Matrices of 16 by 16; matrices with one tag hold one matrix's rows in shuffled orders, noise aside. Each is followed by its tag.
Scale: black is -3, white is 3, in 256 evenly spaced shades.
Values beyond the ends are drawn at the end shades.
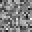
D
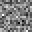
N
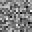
D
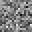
D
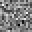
N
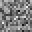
N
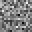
N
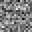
N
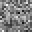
N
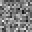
N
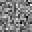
D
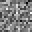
D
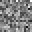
D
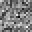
N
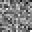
D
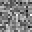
D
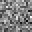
D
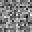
D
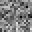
D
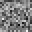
N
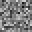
N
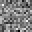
N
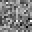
D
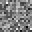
D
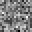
N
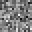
D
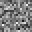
N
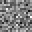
D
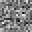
N
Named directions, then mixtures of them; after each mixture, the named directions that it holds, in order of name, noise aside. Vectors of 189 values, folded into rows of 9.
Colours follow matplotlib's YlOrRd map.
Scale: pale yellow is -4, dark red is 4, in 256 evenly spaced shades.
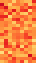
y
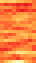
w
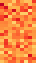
y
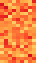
y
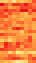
w, y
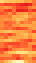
w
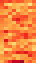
w, y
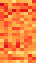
w, y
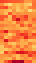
w, y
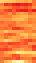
w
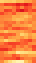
w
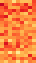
w, y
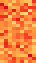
y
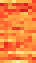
w, y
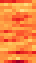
w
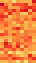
w, y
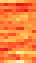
w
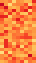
y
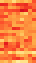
w, y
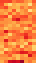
w, y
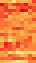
w, y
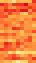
w, y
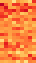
w, y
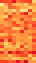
w, y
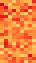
y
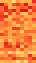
w, y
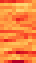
w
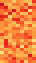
y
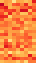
w, y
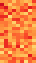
y
